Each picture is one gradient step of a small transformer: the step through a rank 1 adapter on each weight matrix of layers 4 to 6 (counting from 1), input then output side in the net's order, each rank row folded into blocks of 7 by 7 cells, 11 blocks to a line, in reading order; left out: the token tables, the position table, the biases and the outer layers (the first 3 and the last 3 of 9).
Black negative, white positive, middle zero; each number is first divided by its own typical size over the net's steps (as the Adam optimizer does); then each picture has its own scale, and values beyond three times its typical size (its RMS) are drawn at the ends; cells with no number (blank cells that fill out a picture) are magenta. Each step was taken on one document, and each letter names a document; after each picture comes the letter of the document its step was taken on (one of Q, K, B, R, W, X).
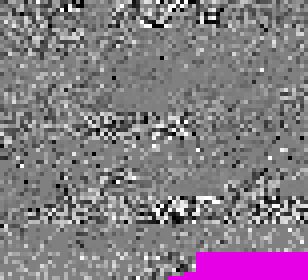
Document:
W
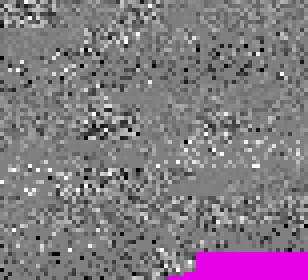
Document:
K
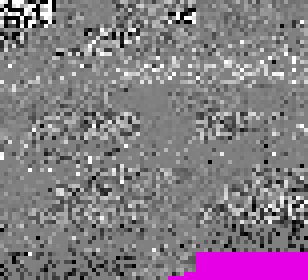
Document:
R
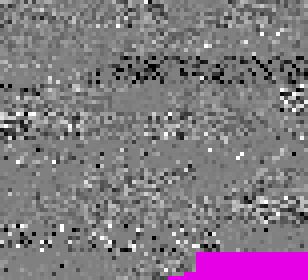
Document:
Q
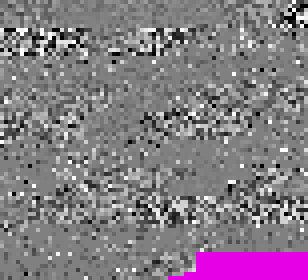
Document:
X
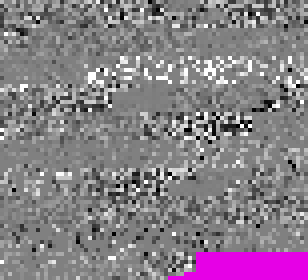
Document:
W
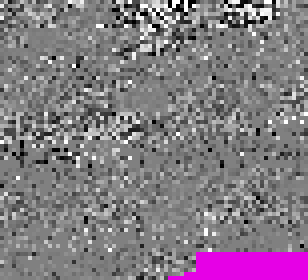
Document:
X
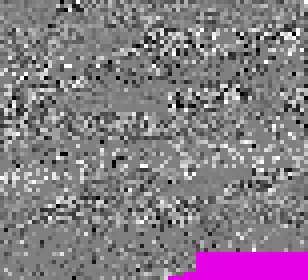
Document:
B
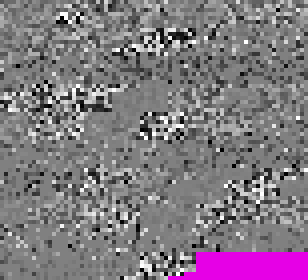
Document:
W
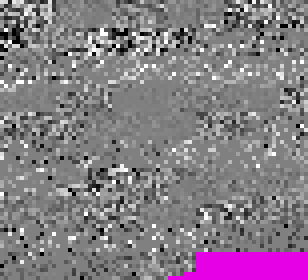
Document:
R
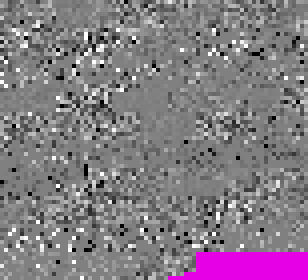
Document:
K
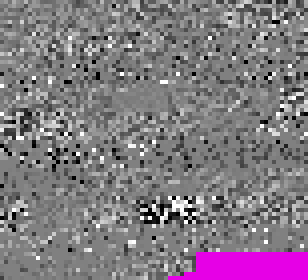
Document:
X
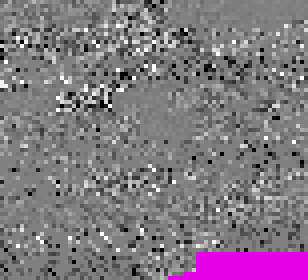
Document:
K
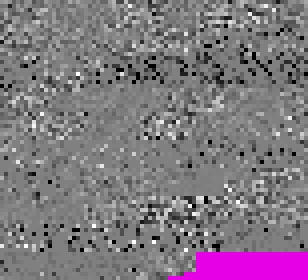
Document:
Q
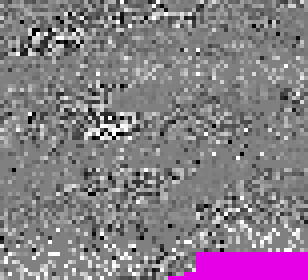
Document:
W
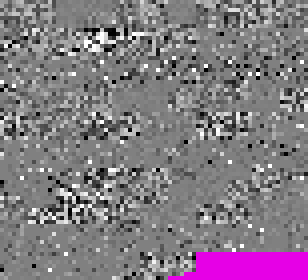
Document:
R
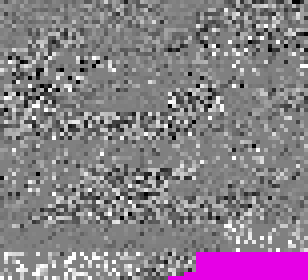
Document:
B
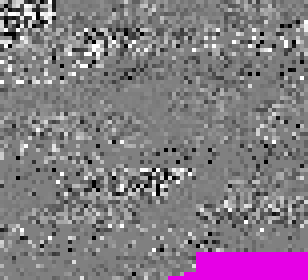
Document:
R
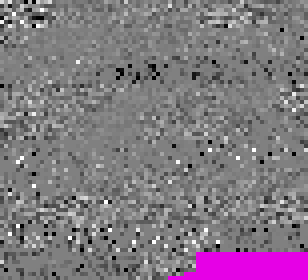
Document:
Q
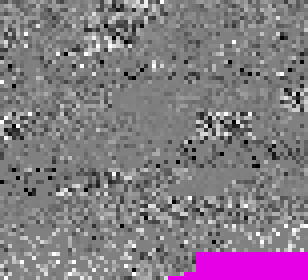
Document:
K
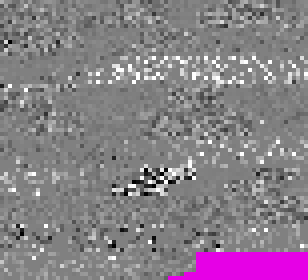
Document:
Q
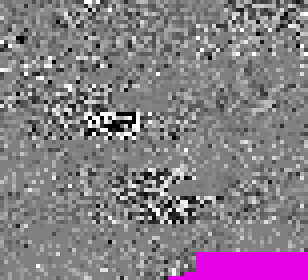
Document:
B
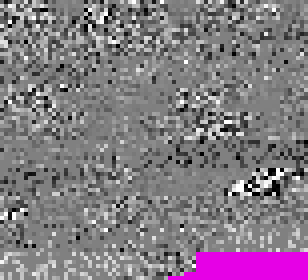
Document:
B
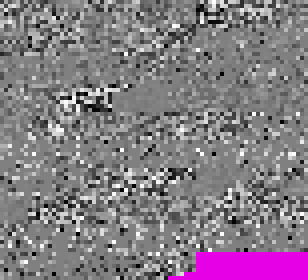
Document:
W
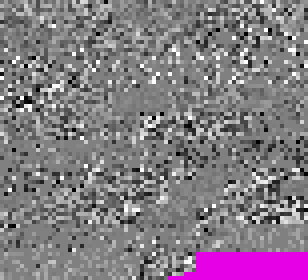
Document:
B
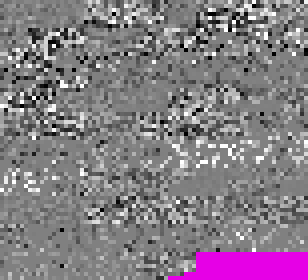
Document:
B
